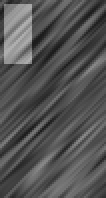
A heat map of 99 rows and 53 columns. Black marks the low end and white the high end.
In the top left lies a patch that is higher than the rest. Neither half mirrors the other. Overall the values sit about 30% of the way up the scale. The top left is the ninth with the highest average.
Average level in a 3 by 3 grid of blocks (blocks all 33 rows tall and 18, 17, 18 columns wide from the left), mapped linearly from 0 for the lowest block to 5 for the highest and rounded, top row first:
500 | 001 | 022
